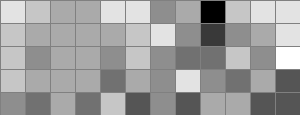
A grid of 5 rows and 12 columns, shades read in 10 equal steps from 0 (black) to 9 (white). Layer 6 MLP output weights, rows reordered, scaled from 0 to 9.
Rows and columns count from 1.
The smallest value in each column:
5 4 6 4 4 3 5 3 0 4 3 3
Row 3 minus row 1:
-1 -2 0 0 -3 -1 0 -2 4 0 -3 1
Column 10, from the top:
7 5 7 4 6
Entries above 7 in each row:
5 2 1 1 0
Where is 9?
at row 3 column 12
